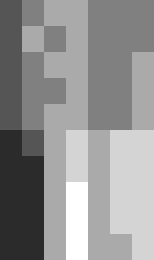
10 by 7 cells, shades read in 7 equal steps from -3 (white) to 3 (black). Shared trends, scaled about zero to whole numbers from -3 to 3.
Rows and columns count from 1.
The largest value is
2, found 9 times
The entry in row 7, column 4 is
-2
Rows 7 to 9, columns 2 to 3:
2 -1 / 2 -1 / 2 -1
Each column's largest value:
2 2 0 -1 0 0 0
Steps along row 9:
same down down up down same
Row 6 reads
2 1 -1 -2 -1 -2 -2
